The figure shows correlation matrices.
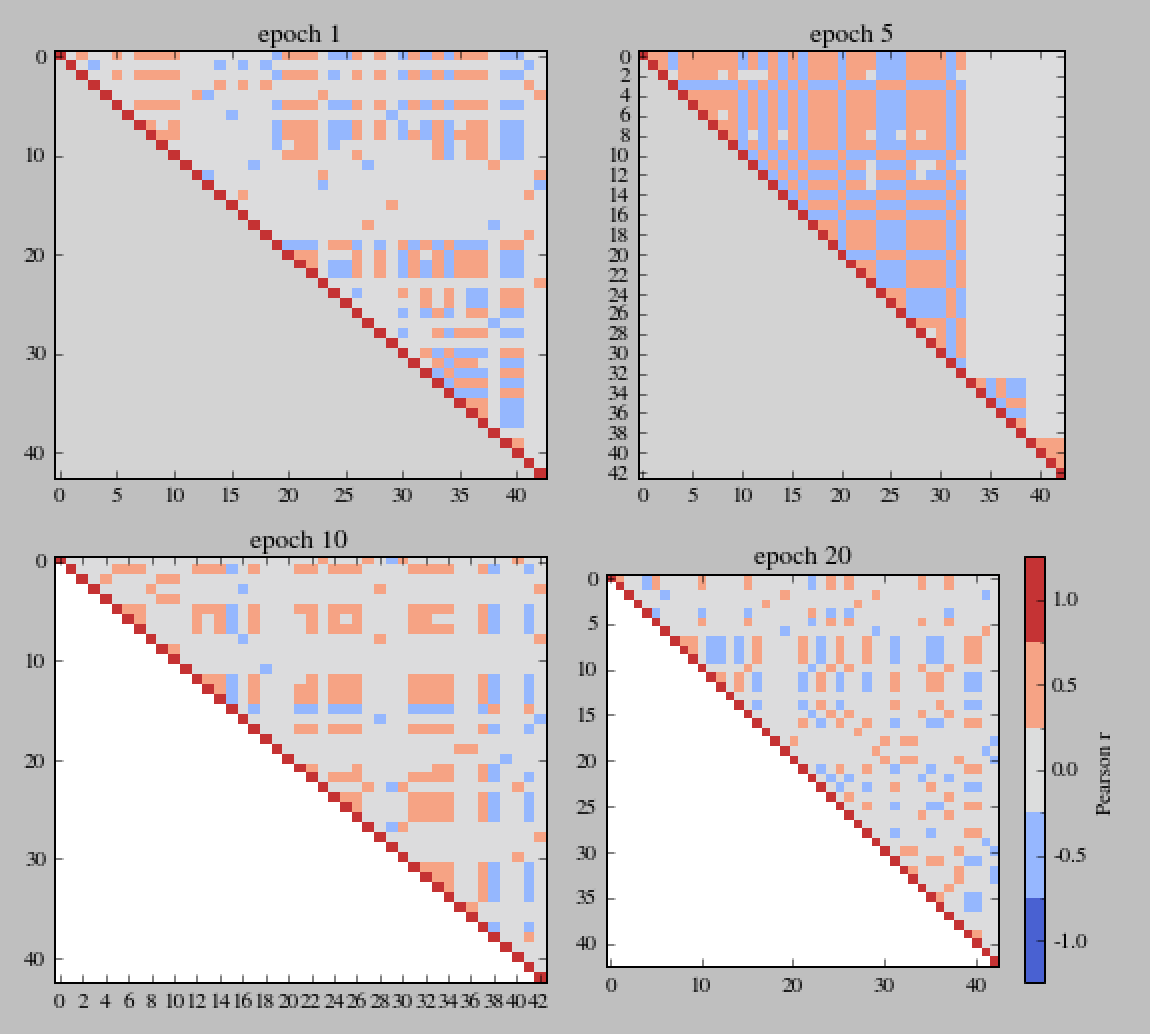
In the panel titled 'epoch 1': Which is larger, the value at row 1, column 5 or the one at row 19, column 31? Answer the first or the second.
the first
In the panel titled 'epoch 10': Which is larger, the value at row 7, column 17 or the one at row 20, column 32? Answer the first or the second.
the first
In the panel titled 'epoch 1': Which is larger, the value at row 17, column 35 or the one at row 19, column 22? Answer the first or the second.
the first
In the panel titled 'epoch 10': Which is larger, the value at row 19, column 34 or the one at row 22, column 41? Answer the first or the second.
the first
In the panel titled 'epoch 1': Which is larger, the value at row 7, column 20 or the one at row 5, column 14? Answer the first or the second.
the first
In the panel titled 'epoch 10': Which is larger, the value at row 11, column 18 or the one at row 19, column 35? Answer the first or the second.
the second
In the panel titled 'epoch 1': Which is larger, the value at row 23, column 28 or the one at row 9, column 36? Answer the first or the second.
the second
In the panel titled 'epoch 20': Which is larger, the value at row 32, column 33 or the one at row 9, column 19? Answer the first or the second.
the first
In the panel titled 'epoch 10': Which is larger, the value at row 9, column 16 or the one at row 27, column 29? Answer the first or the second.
the first
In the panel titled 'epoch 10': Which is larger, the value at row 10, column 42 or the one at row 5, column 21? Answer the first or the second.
the second
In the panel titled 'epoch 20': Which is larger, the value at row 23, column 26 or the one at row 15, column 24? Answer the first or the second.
the second
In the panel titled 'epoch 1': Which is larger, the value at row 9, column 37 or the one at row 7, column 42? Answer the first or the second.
the first
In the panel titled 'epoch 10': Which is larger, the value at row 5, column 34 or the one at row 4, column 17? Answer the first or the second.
the first
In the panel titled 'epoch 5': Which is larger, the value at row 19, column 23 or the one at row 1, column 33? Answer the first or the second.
the first
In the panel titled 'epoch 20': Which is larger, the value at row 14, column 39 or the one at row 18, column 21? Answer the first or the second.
the second
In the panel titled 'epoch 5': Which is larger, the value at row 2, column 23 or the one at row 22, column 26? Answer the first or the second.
the first
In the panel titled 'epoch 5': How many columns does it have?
43
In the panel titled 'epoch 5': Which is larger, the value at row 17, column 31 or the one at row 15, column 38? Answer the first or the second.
the second
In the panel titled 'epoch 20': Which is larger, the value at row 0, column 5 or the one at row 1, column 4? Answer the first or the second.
the first
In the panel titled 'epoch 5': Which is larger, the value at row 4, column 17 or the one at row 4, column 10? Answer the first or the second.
the first
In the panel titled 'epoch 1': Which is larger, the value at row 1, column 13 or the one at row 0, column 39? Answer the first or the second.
the first
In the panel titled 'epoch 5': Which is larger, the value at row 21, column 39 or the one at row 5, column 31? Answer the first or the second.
the first
